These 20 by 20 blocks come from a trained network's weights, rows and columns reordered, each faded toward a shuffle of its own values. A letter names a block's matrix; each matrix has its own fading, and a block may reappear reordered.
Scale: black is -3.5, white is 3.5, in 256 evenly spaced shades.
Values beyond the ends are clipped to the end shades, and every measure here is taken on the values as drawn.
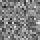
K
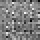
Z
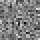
K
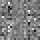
Z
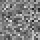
K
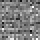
Z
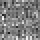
Z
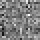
Z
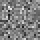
K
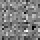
Z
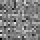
Z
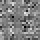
Z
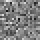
K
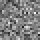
K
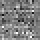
Z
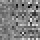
Z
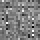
Z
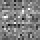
Z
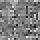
Z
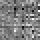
Z
